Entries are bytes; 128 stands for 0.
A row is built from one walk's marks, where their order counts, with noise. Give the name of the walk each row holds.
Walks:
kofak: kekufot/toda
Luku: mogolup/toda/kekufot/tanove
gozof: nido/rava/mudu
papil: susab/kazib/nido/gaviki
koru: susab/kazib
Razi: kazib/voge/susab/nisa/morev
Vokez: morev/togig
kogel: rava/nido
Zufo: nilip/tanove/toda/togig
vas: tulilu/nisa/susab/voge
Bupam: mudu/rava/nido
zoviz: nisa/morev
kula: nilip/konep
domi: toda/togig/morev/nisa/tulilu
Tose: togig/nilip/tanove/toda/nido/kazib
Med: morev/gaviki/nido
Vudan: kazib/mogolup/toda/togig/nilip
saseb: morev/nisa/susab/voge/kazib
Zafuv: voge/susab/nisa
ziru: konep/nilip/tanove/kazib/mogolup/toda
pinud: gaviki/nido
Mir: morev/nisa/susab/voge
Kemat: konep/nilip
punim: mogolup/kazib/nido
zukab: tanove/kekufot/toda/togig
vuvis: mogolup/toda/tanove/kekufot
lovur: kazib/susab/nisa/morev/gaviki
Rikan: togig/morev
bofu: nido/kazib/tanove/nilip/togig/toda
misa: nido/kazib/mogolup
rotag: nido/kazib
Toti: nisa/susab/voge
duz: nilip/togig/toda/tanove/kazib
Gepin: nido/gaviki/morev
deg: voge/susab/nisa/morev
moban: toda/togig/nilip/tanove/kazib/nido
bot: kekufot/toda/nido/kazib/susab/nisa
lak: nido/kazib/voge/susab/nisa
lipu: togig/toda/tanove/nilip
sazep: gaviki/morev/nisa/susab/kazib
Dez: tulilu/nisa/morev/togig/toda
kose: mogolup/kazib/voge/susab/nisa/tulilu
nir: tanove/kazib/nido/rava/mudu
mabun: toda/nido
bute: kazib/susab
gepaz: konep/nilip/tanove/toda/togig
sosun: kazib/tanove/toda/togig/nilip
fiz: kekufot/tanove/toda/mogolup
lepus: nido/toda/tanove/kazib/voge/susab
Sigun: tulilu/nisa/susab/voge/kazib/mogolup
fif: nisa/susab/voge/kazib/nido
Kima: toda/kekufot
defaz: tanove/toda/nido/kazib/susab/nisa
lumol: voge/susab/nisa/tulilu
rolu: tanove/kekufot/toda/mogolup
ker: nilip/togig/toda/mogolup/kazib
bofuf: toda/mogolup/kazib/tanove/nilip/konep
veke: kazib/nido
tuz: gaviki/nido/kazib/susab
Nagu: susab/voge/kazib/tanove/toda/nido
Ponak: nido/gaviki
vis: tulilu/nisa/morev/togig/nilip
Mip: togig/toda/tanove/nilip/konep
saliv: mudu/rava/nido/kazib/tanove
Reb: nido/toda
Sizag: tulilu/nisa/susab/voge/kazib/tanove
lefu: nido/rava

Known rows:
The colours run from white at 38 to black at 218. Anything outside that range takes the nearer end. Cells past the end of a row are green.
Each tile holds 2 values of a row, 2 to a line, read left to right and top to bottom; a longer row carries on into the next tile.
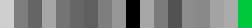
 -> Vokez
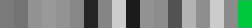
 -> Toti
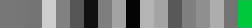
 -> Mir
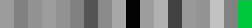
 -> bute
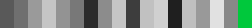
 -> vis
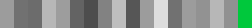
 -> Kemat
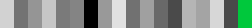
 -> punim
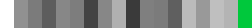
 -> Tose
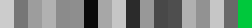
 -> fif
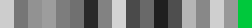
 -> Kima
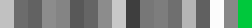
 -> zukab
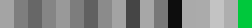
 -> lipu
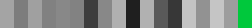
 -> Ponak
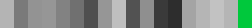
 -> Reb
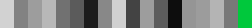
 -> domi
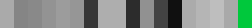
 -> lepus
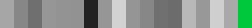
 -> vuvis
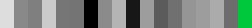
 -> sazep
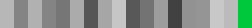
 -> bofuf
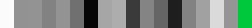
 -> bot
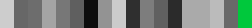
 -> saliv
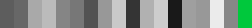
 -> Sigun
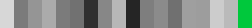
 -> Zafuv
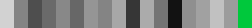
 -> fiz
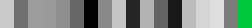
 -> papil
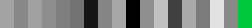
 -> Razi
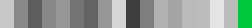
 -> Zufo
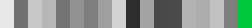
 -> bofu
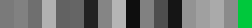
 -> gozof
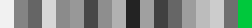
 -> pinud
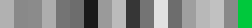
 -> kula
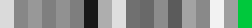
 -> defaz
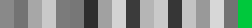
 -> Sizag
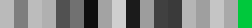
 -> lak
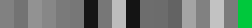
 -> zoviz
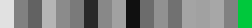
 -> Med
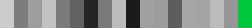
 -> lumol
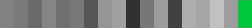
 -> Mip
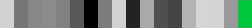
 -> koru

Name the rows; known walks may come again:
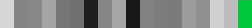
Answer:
Zafuv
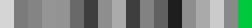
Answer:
kofak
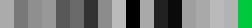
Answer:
lefu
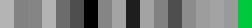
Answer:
saseb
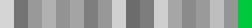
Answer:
ziru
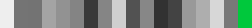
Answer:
mabun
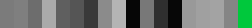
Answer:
gozof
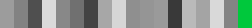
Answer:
Luku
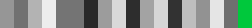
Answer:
Sizag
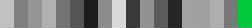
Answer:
domi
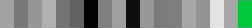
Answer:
deg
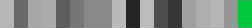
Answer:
misa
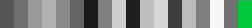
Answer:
vas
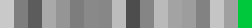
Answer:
gepaz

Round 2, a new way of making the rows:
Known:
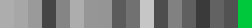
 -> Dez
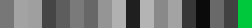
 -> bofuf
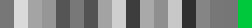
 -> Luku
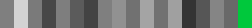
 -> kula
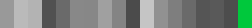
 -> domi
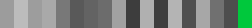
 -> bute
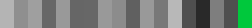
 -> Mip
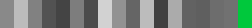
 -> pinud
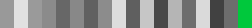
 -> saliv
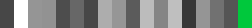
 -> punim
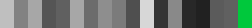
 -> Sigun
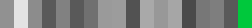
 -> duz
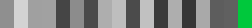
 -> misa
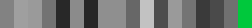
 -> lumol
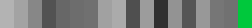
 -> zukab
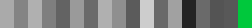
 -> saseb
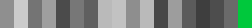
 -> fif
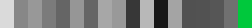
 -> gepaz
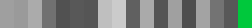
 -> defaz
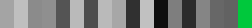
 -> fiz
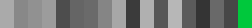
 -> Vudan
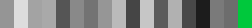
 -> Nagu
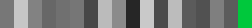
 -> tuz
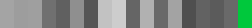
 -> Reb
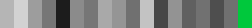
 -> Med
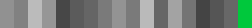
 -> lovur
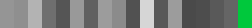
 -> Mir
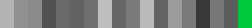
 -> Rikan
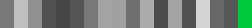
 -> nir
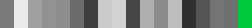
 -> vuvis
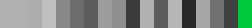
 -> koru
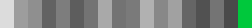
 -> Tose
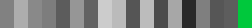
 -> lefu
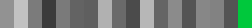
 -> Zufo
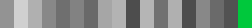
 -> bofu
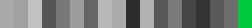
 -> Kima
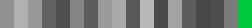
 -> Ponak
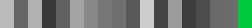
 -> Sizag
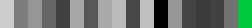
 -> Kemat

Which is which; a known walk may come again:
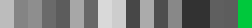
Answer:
kofak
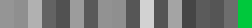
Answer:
Mir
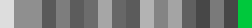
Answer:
Tose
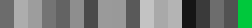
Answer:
kose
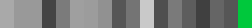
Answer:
Dez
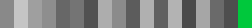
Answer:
rotag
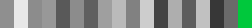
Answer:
Bupam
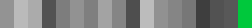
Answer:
domi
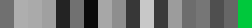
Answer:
Zafuv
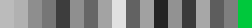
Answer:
rolu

